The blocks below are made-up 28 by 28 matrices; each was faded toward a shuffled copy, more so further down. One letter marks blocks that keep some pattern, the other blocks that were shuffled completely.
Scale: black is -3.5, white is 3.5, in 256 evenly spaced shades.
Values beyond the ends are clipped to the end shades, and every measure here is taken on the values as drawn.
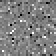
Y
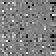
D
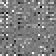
D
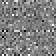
D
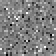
Y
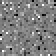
Y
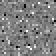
Y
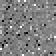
Y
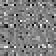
D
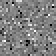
Y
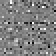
D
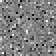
Y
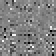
D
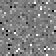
Y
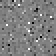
Y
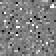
Y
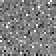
Y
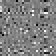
D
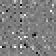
D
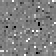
Y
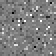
Y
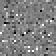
Y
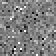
Y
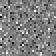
Y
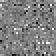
D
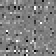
D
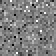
Y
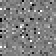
D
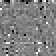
D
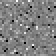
Y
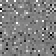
D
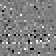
D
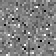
Y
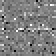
D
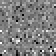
D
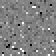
Y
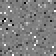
Y
